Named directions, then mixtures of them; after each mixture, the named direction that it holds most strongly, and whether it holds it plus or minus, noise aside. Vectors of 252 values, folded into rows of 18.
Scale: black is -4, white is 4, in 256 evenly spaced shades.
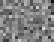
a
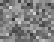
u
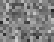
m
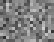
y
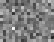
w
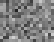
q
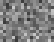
m, minus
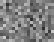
y, minus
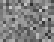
y, minus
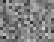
y, plus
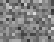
m, plus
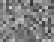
y, minus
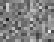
y, plus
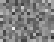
w, plus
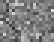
m, minus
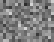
a, minus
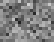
u, minus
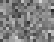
q, plus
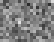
u, plus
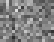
q, minus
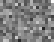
a, minus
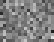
w, minus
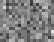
y, minus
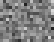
a, minus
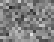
u, minus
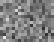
y, minus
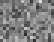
q, plus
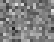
m, minus
